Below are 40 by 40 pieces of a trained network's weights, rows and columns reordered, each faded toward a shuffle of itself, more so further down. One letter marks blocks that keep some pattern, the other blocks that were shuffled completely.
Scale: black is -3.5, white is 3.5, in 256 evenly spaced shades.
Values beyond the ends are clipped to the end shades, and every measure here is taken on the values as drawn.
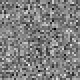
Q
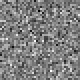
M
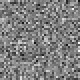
Q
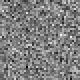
M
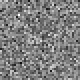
M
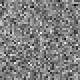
Q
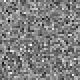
M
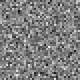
M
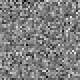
Q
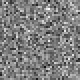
Q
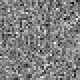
M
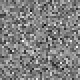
Q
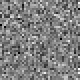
Q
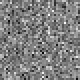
Q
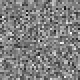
Q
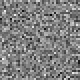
Q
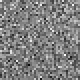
M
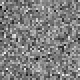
M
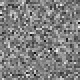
Q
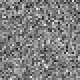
M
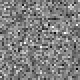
M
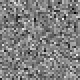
M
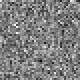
M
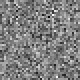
Q
